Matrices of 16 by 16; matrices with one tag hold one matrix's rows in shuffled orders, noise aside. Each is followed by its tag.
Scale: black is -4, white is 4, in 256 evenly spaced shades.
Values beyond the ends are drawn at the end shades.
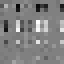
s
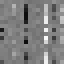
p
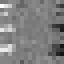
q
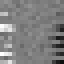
q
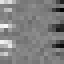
q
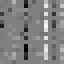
p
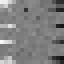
q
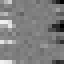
q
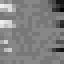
q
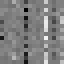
p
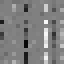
p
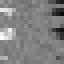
q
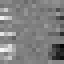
q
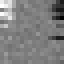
q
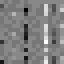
p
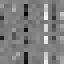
p
